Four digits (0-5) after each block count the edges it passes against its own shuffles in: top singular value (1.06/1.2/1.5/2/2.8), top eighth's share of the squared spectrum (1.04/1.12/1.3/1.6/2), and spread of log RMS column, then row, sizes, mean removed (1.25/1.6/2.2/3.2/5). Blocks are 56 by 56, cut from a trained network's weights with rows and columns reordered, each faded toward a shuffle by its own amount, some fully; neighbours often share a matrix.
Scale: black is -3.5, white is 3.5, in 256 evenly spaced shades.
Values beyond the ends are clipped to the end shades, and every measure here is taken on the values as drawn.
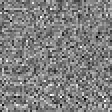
3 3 0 2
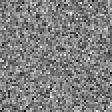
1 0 0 0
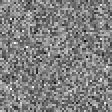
1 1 0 0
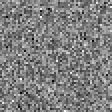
0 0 0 0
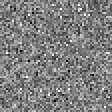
0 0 0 0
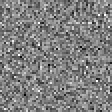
2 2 0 1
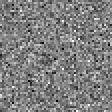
3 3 1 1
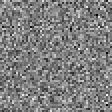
3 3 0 1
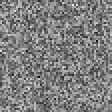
0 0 0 0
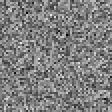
0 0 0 0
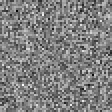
0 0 0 0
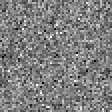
1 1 0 0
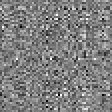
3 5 2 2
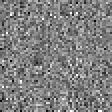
3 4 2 2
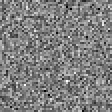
1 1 0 0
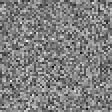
1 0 0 0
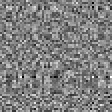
4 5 0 2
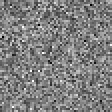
2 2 0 0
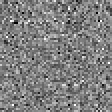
3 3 1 1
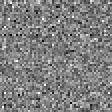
3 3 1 2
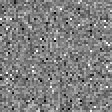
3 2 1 0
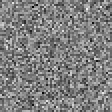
1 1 0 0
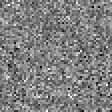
2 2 0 1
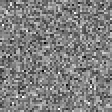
1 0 0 0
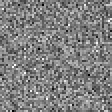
1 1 0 0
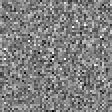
2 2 1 0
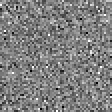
1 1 0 0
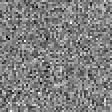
3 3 0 0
